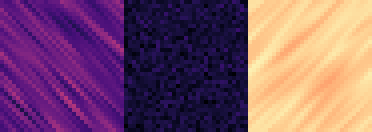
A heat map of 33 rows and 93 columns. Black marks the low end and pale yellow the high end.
It is made of 1 by 3 panels. Panel 1,1: low, slanting down to the right. Panel 1,2: very low, fine-grained, faint in contrast. Panel 1,3: very high, slanting up to the right, faint in contrast.
